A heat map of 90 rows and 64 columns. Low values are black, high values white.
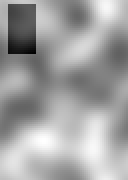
Ninth with the lowest average: top left. Stripes: none. Odd patch: lower, in the top left. Roughest part: top left.
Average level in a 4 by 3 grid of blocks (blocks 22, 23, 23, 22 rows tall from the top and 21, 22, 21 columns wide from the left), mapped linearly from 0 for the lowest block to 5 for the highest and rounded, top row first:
0 2 4 / 0 2 1 / 1 3 3 / 5 4 5
